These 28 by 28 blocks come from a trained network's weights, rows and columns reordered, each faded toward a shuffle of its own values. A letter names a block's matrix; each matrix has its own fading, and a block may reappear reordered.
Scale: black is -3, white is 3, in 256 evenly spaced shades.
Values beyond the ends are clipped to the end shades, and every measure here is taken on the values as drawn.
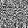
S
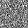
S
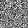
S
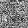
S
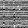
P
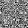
S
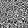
S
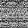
P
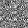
S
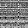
P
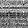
P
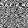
S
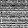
P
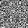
S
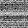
P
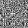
S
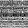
P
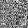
S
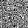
S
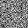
S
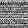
P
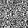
S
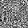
S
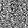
S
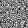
S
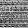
P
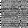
P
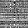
P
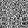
S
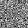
S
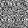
S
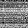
P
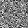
S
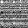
P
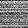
P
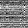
P
